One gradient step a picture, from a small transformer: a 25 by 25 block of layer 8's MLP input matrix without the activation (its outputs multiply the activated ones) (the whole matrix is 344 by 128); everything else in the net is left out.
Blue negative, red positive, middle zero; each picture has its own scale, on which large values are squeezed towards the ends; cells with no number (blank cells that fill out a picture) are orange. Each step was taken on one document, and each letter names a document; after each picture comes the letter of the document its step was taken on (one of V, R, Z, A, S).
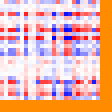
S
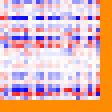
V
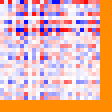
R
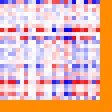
S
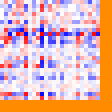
R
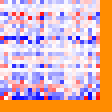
V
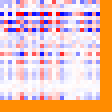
R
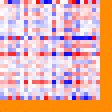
S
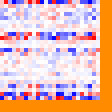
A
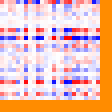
S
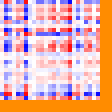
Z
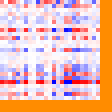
S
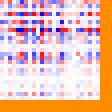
R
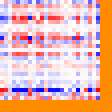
V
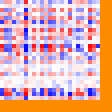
Z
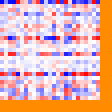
S
